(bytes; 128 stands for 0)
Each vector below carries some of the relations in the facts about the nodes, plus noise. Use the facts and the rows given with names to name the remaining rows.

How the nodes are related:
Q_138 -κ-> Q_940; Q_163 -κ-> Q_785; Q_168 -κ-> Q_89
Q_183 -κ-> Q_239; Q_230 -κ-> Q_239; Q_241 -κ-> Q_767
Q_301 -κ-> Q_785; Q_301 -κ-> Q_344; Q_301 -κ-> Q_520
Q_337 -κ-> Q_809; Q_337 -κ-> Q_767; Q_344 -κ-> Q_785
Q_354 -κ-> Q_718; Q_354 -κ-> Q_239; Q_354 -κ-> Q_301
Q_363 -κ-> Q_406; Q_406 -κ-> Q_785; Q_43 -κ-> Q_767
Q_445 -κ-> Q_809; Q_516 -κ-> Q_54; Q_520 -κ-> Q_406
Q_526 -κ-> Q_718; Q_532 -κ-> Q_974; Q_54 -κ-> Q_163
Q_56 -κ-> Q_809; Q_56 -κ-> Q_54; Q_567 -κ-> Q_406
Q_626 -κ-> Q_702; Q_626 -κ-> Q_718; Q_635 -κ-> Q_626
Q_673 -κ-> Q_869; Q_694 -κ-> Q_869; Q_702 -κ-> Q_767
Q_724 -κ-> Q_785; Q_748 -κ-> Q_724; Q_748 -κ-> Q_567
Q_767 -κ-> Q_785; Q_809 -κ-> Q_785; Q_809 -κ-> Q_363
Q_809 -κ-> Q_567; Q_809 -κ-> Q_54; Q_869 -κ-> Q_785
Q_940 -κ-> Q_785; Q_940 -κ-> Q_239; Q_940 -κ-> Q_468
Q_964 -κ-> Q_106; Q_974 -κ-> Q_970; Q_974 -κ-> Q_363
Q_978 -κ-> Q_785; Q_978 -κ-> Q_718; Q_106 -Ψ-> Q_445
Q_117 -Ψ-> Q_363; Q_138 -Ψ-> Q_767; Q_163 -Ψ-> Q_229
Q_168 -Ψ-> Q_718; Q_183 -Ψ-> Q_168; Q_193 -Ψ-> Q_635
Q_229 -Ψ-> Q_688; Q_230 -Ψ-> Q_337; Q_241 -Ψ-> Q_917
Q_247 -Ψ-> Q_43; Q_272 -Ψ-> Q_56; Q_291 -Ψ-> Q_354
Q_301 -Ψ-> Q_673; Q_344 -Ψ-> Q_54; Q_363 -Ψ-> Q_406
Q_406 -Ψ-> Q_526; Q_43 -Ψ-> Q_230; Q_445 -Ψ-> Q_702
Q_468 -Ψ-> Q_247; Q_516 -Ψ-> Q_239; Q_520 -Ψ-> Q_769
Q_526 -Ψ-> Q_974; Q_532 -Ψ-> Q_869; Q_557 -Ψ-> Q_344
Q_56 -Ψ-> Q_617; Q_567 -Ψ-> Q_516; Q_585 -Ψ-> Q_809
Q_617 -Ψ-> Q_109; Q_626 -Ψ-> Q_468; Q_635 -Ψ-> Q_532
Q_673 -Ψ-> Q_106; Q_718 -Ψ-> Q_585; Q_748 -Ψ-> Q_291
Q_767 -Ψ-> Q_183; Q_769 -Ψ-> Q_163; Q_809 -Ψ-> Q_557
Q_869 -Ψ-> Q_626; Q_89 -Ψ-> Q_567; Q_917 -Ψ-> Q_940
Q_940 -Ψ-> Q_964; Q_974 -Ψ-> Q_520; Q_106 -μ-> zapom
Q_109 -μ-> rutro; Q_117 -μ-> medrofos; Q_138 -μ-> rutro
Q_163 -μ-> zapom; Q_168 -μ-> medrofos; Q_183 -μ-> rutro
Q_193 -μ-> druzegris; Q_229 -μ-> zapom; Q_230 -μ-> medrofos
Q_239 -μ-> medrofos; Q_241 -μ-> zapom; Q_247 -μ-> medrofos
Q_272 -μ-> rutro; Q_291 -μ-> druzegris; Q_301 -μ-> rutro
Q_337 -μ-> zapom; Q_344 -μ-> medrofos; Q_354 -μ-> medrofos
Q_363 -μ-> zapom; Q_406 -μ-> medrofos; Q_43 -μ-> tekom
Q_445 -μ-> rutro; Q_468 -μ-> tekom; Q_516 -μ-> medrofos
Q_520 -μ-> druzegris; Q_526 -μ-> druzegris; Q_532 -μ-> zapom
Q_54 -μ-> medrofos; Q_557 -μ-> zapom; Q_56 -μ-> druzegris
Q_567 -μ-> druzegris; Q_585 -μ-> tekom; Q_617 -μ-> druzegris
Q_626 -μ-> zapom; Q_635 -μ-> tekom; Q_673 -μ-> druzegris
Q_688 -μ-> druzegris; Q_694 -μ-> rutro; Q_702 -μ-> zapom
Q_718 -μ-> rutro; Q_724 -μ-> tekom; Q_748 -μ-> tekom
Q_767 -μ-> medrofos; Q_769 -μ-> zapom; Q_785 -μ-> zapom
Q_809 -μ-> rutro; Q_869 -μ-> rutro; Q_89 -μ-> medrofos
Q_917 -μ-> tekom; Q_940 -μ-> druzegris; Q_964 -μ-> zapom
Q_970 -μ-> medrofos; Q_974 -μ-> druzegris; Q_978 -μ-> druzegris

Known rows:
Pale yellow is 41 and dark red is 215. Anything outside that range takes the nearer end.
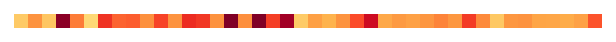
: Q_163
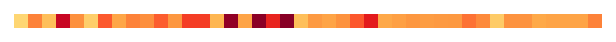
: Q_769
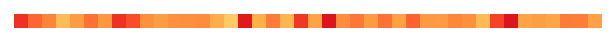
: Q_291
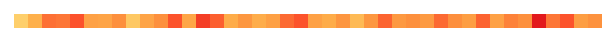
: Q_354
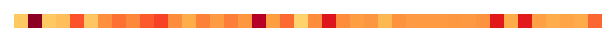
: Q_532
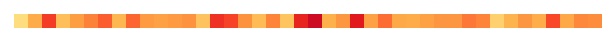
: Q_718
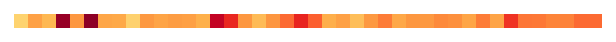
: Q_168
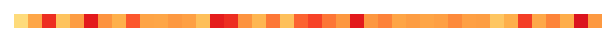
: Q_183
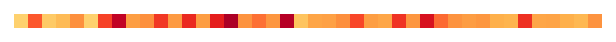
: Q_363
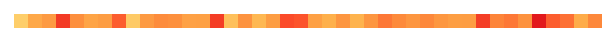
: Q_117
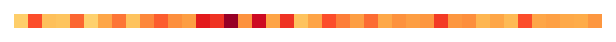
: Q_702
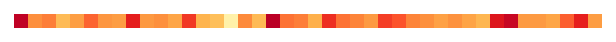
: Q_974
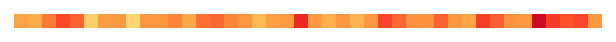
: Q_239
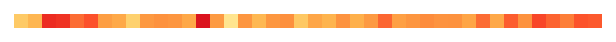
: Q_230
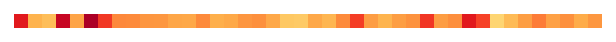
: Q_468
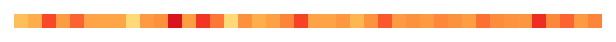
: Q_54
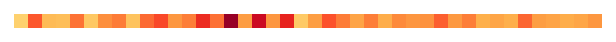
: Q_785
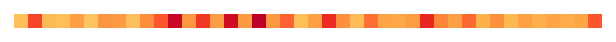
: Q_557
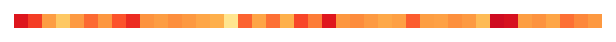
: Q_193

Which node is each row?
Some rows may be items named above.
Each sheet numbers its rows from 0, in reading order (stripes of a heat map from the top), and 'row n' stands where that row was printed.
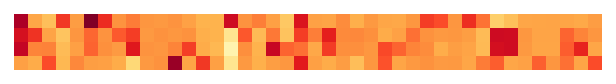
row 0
Q_585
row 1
Q_193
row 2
Q_974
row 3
Q_344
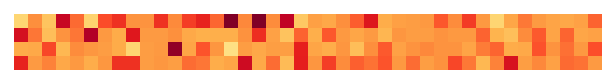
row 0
Q_229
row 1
Q_635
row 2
Q_344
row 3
Q_688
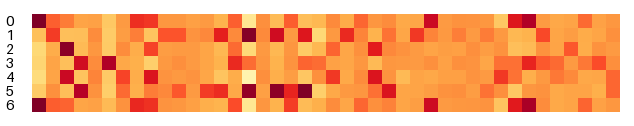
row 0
Q_673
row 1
Q_964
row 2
Q_301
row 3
Q_767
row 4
Q_869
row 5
Q_769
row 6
Q_673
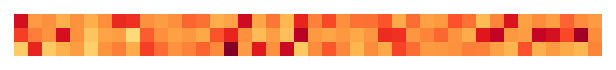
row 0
Q_688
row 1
Q_516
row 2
Q_241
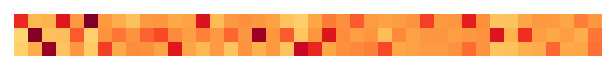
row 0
Q_43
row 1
Q_532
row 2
Q_809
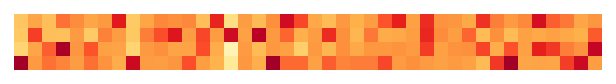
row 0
Q_406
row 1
Q_557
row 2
Q_247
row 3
Q_520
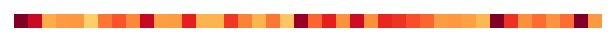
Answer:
Q_567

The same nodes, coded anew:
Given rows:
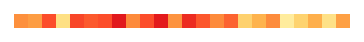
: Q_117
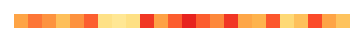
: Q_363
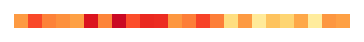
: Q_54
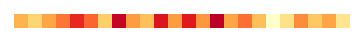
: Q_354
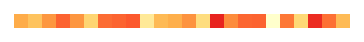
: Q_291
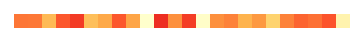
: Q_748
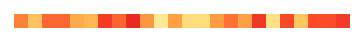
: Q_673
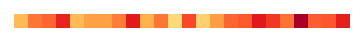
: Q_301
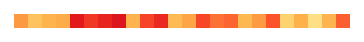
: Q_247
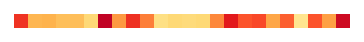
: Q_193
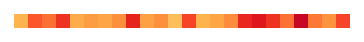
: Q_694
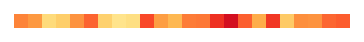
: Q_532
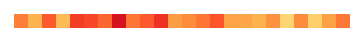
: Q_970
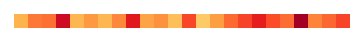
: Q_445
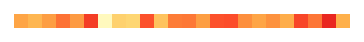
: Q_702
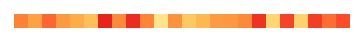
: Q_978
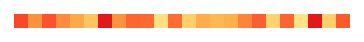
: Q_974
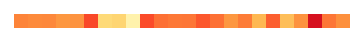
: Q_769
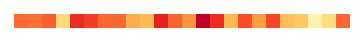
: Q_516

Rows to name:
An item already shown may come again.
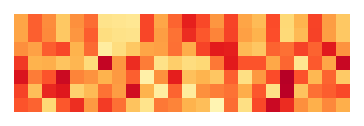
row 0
Q_363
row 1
Q_363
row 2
Q_241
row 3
Q_193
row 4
Q_917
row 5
Q_940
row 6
Q_43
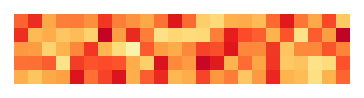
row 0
Q_585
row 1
Q_193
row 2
Q_626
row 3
Q_89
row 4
Q_230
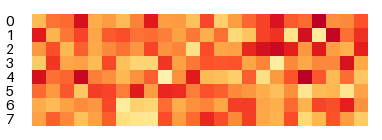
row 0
Q_445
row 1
Q_688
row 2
Q_869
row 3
Q_557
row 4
Q_917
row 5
Q_406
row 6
Q_106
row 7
Q_363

